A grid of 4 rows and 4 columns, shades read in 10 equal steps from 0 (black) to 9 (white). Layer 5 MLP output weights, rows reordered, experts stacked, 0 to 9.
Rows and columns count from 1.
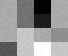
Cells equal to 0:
1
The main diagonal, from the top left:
6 4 6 7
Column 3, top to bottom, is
0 1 6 9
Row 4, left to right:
3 7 9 7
